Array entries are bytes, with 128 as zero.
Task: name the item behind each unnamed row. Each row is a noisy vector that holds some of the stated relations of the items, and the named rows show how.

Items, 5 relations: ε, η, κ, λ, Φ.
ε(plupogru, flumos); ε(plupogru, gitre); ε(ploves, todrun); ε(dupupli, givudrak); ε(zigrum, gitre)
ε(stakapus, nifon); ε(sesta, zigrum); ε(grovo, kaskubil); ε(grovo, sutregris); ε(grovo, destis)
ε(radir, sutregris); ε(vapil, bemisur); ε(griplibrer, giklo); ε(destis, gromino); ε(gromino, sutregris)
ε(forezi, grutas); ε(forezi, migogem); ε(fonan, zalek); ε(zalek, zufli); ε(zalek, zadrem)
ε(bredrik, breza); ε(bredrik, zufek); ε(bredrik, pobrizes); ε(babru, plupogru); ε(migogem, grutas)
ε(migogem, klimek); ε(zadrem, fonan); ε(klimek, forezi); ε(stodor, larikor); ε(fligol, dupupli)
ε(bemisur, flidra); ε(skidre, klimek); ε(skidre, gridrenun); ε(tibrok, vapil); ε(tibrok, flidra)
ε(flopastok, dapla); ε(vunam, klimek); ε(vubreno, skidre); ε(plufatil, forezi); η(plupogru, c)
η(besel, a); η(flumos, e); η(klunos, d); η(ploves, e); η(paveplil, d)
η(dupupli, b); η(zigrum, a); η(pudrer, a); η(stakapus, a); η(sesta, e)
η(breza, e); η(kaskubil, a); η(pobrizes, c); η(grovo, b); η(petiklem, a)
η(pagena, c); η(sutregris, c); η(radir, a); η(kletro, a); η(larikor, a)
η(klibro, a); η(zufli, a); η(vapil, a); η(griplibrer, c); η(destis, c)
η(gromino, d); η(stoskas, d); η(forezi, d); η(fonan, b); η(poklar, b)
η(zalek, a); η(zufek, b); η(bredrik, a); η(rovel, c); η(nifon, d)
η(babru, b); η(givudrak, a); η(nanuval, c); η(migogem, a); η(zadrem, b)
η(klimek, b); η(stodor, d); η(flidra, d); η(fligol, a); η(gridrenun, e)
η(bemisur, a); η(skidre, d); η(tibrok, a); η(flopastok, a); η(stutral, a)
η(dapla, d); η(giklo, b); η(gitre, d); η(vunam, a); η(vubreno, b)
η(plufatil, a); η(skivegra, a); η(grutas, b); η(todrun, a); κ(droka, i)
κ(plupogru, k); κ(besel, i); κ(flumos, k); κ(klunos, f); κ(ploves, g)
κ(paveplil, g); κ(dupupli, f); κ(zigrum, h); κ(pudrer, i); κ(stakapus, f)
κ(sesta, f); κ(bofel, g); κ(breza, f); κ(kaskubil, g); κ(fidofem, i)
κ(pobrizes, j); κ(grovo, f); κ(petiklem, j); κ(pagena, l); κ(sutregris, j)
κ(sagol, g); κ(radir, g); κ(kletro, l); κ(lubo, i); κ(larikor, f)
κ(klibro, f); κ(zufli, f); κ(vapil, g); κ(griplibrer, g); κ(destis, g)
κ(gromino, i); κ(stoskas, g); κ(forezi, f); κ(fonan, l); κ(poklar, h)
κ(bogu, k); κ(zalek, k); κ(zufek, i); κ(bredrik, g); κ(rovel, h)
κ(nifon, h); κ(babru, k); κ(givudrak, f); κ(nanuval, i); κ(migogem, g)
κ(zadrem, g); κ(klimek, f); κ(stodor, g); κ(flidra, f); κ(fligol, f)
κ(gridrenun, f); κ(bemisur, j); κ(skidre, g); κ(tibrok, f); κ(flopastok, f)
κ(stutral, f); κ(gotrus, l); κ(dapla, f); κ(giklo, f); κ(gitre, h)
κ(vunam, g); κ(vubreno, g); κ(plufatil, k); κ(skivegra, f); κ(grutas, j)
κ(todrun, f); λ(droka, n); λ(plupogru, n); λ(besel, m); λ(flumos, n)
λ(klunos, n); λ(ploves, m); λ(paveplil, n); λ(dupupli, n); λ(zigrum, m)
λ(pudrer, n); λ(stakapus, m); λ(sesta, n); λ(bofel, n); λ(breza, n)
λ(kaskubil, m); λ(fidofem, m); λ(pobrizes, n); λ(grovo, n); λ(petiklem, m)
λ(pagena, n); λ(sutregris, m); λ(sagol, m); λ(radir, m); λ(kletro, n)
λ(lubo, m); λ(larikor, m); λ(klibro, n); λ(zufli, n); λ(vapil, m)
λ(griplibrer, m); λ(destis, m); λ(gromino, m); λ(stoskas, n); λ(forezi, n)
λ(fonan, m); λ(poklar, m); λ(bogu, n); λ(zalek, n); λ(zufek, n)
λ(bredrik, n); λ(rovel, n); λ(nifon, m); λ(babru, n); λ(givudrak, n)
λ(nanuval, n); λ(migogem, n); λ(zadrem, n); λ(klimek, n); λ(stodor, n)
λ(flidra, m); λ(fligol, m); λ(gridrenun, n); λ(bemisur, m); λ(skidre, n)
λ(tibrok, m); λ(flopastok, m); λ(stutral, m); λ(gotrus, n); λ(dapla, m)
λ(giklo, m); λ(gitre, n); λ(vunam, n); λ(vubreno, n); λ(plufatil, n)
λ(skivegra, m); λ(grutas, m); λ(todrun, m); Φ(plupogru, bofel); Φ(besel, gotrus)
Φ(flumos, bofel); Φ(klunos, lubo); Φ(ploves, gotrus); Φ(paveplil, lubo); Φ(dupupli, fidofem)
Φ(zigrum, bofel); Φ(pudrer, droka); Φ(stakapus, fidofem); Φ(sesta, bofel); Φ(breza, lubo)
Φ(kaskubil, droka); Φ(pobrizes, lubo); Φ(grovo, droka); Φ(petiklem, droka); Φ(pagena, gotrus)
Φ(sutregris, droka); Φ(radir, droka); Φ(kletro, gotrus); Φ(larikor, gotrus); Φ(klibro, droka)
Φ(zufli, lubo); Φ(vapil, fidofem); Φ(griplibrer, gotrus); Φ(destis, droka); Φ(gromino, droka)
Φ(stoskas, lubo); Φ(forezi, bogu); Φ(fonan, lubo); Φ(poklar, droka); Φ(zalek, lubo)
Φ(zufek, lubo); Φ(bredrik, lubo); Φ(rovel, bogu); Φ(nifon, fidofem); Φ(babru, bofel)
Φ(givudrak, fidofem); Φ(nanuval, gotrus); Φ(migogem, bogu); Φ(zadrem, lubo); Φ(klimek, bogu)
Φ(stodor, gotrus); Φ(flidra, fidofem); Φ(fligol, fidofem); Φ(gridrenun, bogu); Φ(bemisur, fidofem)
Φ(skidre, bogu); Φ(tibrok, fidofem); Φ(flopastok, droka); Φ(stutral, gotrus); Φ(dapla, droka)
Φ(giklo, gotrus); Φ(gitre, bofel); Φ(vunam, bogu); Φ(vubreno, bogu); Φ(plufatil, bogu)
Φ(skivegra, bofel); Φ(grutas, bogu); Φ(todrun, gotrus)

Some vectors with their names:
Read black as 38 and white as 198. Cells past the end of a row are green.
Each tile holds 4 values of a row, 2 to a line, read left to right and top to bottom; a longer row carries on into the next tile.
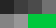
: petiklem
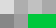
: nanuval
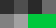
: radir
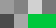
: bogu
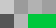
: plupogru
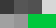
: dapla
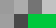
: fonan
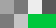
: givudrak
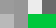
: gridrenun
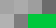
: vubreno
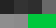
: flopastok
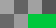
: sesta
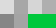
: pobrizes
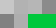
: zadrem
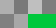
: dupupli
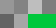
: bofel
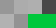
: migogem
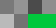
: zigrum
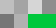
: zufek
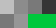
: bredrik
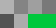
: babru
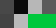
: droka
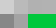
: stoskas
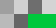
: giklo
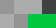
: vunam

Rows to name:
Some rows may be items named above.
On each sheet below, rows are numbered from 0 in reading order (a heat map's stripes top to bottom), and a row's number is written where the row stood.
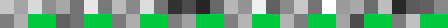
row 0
zufek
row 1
gotrus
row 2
breza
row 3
radir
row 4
zufli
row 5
flidra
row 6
fonan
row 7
kaskubil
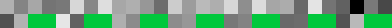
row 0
babru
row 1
grutas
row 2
vubreno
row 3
klunos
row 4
pagena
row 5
gotrus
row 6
grovo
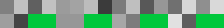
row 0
lubo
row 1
plufatil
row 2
vapil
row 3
grutas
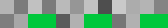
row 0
dupupli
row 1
zalek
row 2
zadrem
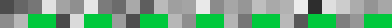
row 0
sutregris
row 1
flumos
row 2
fidofem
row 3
klimek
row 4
forezi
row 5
griplibrer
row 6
stodor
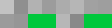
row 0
rovel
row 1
skidre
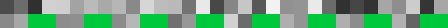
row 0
destis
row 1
klunos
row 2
gitre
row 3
kletro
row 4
nifon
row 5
gridrenun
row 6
poklar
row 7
ploves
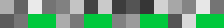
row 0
gotrus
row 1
sagol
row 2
gromino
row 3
flumos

